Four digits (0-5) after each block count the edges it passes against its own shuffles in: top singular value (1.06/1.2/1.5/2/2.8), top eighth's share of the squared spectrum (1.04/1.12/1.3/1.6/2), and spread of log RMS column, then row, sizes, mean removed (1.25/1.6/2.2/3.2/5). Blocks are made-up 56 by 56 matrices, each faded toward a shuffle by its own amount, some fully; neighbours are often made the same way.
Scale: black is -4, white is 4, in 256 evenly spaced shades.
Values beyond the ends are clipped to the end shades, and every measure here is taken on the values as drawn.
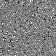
0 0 0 0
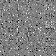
3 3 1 1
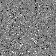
0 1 1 0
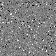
1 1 0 0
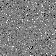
0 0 0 0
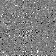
2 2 1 2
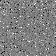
0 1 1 0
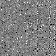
3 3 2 0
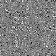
3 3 1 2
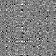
4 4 2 2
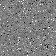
0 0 0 0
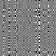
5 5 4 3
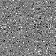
3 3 1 1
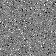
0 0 0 0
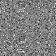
3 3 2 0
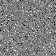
2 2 0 0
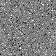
0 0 0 0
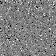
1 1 0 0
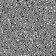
1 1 0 0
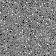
2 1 0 0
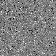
2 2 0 0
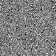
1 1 2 0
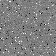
0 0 0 0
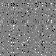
4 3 2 1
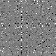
4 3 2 1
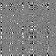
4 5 3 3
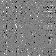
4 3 1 1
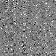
3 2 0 0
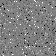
2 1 0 0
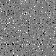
3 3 1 1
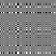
5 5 4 4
